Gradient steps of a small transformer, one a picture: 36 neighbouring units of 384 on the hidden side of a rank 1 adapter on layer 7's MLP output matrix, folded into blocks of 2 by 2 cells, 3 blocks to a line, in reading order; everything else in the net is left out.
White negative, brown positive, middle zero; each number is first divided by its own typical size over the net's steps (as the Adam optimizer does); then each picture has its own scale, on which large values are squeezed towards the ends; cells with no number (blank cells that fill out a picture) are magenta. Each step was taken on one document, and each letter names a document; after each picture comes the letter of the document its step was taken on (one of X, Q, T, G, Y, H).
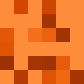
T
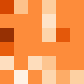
T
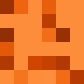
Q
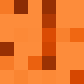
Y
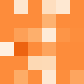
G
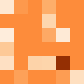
Q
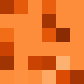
Q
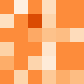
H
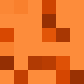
Q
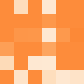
H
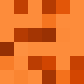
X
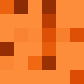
Y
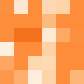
G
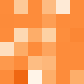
G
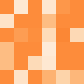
H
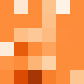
G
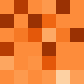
H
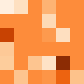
Q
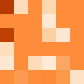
Q
